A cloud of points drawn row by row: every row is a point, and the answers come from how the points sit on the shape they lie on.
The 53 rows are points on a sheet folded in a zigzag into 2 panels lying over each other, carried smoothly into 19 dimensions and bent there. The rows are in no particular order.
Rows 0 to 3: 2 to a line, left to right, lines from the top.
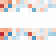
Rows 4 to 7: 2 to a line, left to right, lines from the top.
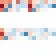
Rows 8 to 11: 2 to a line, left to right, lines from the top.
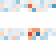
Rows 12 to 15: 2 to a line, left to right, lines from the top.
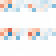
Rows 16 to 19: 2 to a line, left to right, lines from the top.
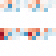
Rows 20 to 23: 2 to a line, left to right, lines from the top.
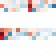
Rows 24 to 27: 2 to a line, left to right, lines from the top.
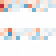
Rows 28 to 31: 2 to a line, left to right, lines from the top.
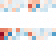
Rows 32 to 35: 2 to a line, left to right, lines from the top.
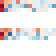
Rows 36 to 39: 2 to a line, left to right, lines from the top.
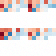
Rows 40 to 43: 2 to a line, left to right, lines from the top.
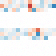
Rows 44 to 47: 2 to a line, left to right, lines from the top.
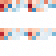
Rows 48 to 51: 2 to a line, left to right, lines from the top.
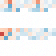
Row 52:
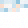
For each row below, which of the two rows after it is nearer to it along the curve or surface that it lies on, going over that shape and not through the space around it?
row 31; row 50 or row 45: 45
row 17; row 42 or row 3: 3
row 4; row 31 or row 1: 1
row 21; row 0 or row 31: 31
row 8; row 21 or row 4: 21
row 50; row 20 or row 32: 20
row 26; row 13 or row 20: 20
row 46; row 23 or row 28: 23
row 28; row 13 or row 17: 17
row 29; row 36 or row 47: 47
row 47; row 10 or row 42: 42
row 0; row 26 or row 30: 26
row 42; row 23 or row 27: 23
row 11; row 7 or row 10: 7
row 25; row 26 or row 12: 26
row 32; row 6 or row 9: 6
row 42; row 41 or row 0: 41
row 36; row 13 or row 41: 41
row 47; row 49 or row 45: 45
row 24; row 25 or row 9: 9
